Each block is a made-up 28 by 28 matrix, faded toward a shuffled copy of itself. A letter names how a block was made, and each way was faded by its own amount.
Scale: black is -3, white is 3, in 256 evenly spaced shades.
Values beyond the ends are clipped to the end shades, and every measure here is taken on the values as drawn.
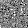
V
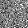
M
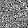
M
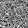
M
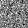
M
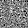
M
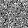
M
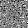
V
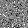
V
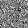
M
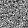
M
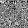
M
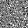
V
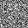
M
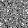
V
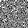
V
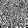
M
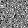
V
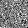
V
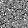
V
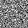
M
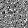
V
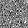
V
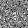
V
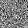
V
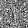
M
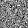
M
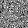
V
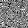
V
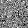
V
